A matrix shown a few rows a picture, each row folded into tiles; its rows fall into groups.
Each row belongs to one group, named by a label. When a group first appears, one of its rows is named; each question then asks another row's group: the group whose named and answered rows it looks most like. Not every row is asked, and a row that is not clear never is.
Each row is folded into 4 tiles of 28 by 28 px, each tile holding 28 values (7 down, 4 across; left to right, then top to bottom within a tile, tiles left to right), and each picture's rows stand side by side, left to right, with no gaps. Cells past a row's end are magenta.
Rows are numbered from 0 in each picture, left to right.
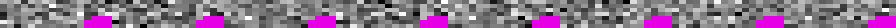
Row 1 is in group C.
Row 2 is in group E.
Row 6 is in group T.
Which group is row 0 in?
T
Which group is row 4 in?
E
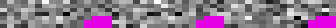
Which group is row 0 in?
T
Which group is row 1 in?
T
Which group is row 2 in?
E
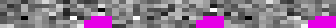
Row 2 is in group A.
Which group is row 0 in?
A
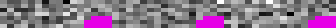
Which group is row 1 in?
C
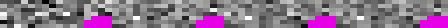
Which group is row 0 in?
C
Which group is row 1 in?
E
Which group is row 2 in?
E
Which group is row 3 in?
E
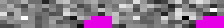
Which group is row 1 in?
E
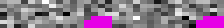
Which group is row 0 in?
T
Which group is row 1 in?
E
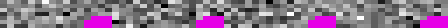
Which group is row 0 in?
T
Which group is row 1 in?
C
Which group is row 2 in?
C
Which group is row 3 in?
E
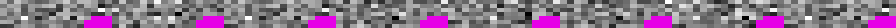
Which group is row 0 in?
E
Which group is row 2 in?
E
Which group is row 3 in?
C
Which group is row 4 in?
C
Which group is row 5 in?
C
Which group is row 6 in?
E
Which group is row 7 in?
E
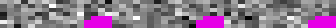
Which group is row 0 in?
T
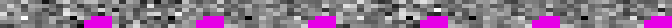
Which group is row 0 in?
E
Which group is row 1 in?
C
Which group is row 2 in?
A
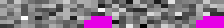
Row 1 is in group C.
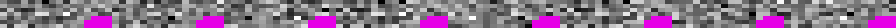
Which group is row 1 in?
C
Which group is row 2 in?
A
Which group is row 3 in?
C
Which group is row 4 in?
E
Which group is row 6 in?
C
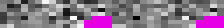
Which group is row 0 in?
A
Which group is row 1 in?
A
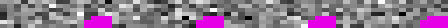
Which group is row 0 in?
T
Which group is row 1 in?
E
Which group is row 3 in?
T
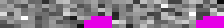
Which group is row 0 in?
E
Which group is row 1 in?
T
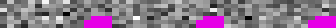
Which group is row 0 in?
T
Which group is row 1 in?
E
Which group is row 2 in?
A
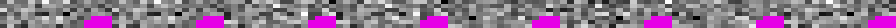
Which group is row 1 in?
T
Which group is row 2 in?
T
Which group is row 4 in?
A
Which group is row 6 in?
A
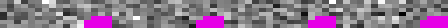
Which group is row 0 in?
A
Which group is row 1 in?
E
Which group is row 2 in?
C
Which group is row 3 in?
T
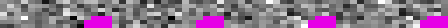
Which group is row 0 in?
E
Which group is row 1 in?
C
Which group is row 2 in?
A
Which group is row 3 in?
A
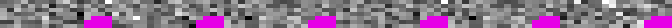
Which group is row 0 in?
C
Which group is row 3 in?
C
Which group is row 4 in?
A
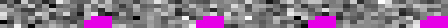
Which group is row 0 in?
C
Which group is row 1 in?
A
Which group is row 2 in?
E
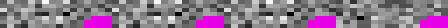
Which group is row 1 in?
T
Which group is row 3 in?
A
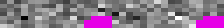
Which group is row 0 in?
A
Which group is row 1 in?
A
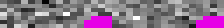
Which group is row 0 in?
C
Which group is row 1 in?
E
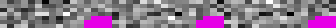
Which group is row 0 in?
C
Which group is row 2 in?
T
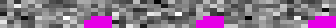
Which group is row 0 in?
A
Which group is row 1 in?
C
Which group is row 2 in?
A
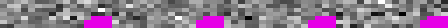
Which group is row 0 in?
E
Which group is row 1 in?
A
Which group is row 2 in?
A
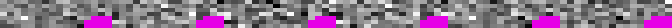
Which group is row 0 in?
E
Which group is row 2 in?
C
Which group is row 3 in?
T
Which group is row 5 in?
C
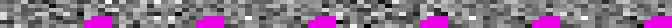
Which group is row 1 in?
T
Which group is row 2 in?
E
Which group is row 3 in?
C
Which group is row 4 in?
E
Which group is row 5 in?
E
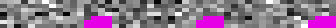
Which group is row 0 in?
T
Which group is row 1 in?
C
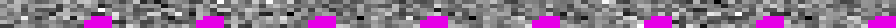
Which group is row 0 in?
E
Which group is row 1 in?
C
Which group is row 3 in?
A
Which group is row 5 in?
A
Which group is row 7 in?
A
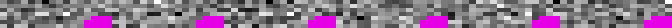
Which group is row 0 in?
C
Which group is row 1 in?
T
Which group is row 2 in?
C
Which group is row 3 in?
A
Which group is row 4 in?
T
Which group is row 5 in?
C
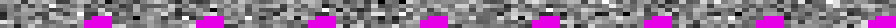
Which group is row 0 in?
T
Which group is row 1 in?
A
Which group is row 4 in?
E
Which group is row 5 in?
T
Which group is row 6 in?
T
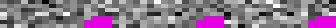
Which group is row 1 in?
T
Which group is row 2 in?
T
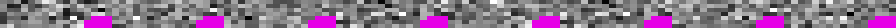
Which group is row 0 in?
A
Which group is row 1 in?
E
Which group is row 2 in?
A
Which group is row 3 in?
C
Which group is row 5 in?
C
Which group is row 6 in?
E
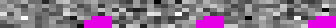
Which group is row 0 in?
E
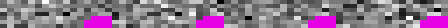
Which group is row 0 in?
T
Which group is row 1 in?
T
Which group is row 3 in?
A
